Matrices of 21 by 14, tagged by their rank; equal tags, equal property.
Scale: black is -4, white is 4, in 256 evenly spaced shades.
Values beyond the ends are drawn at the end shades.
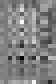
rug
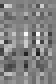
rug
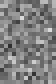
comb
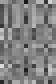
rug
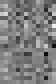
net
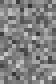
comb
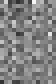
net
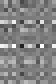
rug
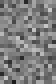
comb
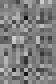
net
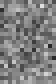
comb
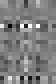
rug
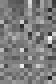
net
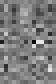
net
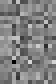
net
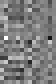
net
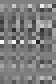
rug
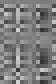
rug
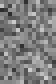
comb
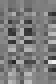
rug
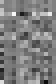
net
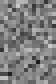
comb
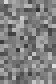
comb
